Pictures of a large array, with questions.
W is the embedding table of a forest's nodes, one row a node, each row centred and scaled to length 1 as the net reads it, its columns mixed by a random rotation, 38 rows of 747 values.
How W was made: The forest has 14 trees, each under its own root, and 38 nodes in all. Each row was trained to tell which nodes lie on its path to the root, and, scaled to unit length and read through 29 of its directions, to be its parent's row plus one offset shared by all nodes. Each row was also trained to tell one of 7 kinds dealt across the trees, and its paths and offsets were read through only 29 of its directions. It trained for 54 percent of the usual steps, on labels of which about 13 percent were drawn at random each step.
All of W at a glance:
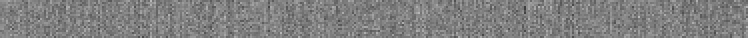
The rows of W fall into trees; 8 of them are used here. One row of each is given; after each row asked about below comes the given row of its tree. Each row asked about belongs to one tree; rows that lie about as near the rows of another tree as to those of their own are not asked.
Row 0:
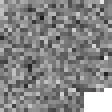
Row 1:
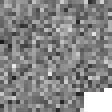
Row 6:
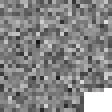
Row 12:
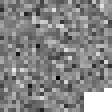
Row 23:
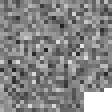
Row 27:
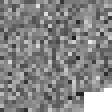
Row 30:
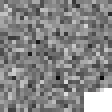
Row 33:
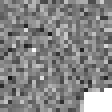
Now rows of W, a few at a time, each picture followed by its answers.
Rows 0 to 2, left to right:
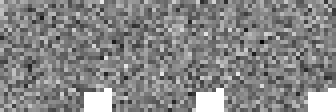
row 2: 30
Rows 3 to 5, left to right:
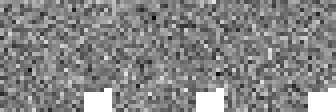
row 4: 0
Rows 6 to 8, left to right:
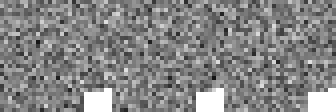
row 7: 30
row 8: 30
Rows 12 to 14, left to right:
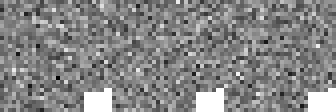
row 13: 33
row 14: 0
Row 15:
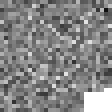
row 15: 23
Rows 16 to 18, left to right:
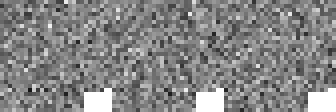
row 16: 12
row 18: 1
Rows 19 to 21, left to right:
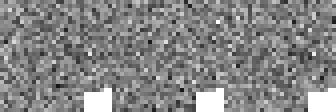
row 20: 6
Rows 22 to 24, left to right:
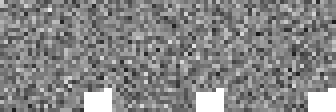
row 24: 23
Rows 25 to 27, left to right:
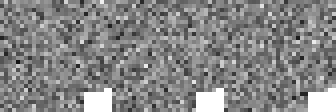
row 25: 12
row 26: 1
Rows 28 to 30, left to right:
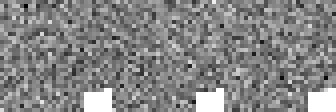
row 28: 33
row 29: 12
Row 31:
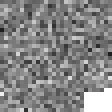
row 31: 0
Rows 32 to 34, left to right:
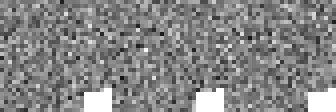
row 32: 27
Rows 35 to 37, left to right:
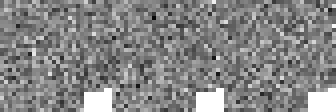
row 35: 30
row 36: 0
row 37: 23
